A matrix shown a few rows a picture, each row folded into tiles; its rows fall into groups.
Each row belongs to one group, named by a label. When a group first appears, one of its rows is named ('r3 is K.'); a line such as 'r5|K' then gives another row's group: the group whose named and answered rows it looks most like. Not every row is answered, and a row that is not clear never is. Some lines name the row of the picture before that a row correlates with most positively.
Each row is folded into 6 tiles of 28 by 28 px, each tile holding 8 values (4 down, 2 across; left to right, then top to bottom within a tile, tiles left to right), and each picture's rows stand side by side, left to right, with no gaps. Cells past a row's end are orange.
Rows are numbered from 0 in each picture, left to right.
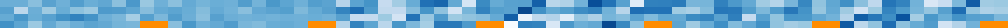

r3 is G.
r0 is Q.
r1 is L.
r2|G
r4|Q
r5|Q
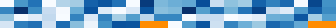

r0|G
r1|G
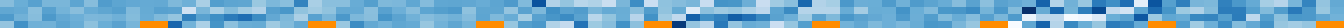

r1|Q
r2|L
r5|Q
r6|G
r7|Q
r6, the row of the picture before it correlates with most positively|1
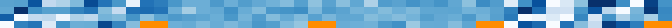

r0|G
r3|G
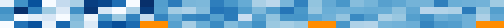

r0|G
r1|Q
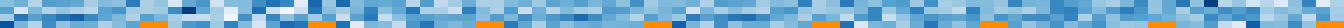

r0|Q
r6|Q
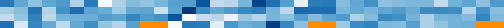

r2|L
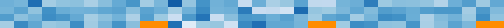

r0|L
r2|L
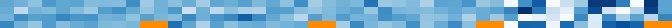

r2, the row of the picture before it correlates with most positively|0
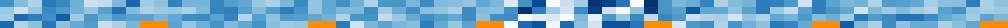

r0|Q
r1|Q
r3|G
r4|G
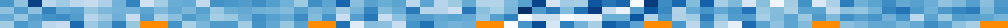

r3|G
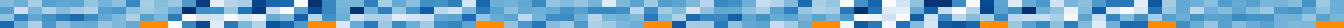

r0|Q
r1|G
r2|G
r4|Q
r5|G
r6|G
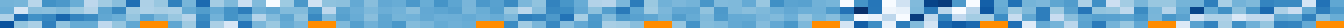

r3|Q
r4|L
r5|G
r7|G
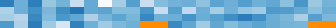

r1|Q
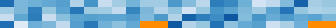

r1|Q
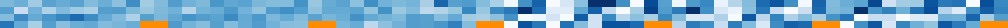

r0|Q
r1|Q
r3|G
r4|G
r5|G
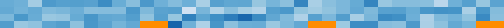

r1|Q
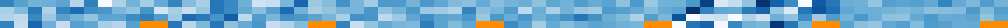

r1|Q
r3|Q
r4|G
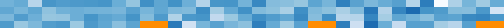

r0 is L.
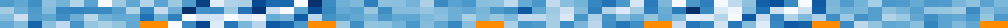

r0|L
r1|G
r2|L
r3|G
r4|G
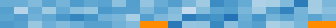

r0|Q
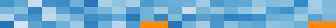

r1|Q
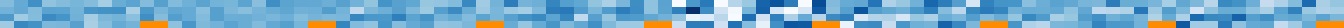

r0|L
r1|L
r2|Q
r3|Q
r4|G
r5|G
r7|Q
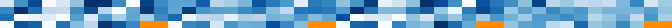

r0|G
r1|G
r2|G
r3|L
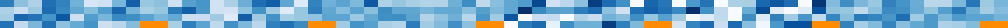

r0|Q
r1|G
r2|L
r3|G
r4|G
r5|Q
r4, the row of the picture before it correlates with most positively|0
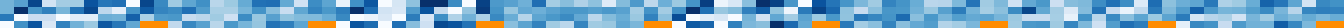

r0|G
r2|G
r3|L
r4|G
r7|G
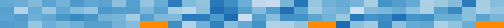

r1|Q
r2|Q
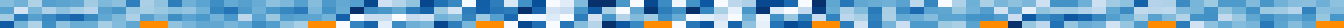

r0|Q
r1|Q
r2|G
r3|G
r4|G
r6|Q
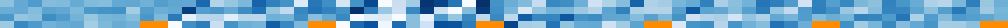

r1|G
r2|G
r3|Q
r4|G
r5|Q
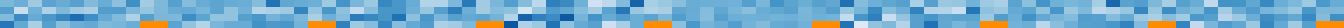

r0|Q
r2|Q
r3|Q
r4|L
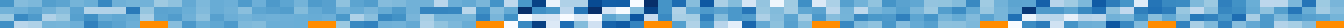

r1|L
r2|L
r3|G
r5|Q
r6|G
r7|Q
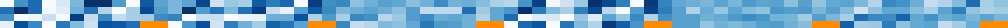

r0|G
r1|G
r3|G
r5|Q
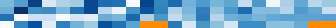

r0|G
